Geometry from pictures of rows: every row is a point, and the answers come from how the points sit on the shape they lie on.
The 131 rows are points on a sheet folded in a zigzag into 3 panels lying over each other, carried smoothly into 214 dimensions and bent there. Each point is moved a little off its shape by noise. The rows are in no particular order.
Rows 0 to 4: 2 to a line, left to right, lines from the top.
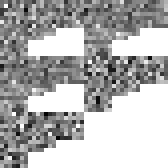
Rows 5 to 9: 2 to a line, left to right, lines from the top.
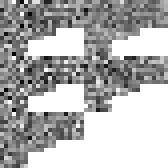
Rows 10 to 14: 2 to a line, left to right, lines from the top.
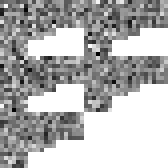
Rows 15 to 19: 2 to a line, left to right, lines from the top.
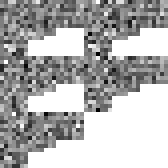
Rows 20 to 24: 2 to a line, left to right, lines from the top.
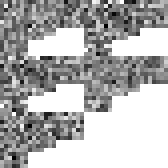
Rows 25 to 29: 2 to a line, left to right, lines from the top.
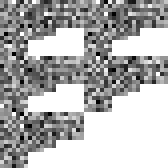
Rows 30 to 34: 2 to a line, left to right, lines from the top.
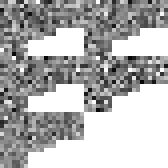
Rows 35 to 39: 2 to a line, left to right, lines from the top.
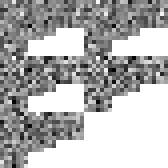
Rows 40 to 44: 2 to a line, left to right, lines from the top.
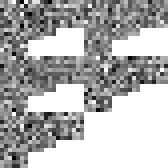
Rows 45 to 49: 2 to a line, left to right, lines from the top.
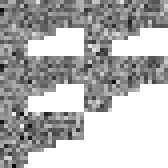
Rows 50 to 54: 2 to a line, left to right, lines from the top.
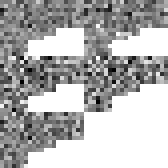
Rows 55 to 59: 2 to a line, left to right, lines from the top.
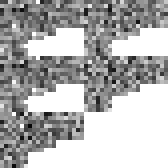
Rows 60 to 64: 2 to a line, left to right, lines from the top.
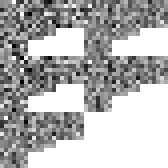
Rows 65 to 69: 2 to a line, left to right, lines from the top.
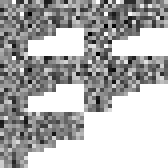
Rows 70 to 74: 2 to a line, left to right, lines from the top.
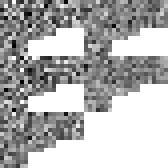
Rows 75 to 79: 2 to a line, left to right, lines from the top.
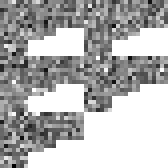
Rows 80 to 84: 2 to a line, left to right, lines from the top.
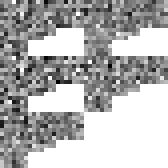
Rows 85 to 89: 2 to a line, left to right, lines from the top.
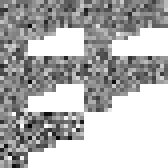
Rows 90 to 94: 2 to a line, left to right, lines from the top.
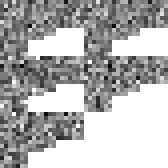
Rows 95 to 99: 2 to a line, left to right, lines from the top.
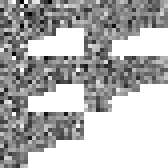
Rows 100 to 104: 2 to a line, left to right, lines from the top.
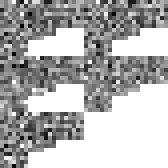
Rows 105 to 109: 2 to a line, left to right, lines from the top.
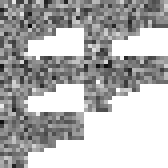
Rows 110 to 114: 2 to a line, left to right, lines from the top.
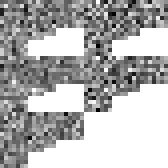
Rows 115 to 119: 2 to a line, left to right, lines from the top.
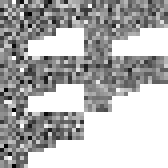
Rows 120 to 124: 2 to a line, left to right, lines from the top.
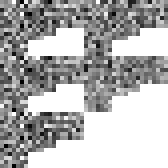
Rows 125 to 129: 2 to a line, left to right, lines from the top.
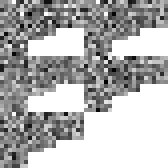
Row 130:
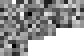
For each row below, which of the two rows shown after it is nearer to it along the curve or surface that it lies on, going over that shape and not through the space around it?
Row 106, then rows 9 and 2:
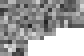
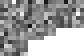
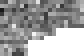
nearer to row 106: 9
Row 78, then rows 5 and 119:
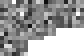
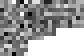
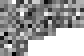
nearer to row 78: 119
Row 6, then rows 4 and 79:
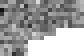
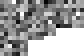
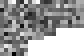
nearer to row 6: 79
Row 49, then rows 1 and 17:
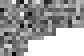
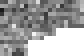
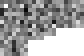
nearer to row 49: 1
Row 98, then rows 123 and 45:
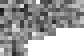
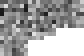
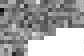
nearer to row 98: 123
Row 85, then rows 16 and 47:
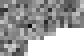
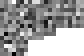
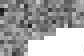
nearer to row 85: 16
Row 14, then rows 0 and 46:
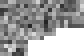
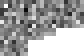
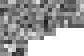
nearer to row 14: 46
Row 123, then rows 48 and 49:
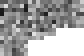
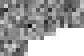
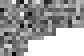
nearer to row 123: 49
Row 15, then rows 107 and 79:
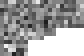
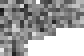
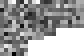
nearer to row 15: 79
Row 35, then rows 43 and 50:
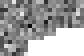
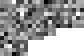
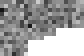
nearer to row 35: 43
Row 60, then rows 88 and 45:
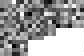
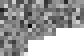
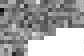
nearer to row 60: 88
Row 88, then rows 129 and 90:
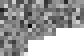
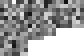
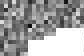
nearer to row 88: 129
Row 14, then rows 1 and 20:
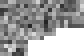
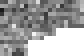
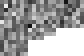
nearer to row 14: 20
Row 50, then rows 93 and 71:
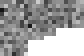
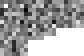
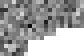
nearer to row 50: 93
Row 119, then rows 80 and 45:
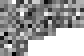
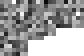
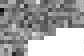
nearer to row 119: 80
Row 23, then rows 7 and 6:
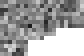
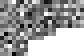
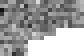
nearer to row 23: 7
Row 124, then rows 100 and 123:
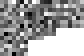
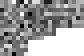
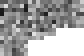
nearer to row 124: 100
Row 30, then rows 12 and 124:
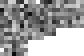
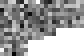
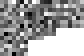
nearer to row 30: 12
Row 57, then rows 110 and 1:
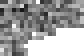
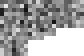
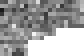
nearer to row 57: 110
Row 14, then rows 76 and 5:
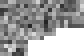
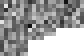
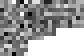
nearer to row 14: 76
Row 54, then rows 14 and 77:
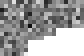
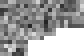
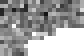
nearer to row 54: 77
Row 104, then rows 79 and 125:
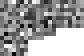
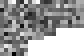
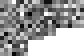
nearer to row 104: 125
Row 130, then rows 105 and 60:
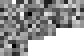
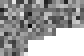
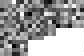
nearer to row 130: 60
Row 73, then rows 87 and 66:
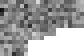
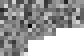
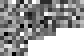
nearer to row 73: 87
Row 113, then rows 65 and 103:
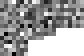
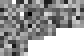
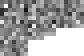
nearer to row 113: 65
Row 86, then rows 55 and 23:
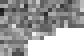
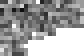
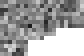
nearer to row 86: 55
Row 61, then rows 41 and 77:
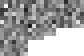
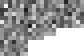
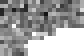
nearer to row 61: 41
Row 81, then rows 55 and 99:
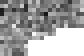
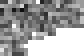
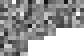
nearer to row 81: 55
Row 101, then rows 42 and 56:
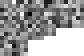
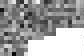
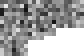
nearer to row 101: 42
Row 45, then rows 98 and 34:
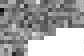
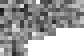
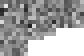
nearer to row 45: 34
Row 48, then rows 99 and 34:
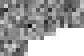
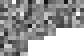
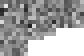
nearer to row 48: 99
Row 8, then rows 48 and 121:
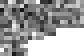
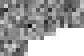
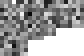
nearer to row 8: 121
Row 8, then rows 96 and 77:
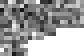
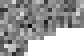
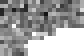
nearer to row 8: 77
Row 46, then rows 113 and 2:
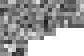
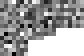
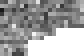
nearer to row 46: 113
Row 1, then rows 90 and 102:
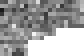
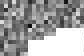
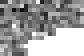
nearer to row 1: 102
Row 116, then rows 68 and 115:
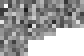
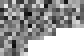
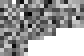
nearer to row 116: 68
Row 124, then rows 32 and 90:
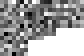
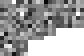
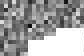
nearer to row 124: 32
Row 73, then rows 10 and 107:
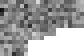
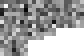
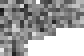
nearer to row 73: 10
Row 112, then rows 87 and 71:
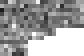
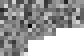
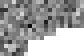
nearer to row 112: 87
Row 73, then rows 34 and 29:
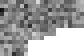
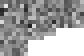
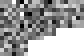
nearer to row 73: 34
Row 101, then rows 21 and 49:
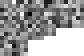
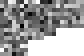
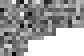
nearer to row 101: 49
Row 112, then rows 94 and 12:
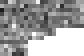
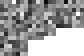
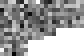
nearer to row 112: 12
